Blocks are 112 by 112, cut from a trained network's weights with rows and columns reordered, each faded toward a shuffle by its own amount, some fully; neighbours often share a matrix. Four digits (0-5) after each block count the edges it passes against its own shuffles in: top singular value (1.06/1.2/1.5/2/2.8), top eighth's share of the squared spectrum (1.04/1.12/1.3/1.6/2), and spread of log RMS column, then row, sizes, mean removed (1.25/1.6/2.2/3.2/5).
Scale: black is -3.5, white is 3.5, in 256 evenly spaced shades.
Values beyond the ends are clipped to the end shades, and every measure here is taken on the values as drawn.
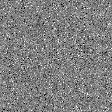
3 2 1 1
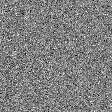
0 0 0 0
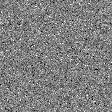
0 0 0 0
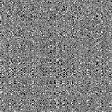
4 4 3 3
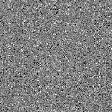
3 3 2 2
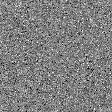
1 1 0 0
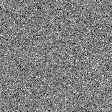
0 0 0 0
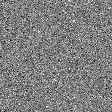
0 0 0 0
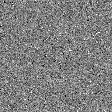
1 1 0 0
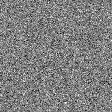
2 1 0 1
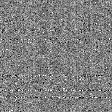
3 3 1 3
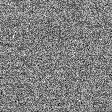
1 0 0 0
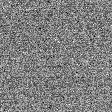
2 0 0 0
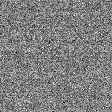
1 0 0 0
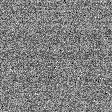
2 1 0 0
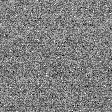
2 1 0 0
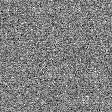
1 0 0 0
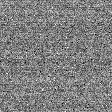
2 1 0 0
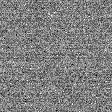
2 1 0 0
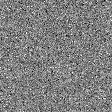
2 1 0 0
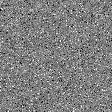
0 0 0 0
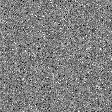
1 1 0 1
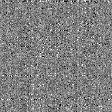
3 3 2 3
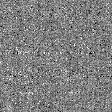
2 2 0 2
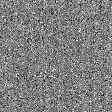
2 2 0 1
